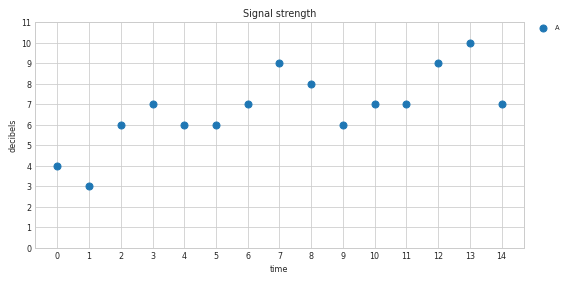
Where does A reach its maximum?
13
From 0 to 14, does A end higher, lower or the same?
higher
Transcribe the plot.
Title: Signal strength
x-axis: time, ticks 0 1 2 3 4 5 6 7 8 9 10 11 12 13 14
y-axis: decibels, ticks 0 1 2 3 4 5 6 7 8 9 10 11
Legend: A
Values:
A: 4 3 6 7 6 6 7 9 8 6 7 7 9 10 7
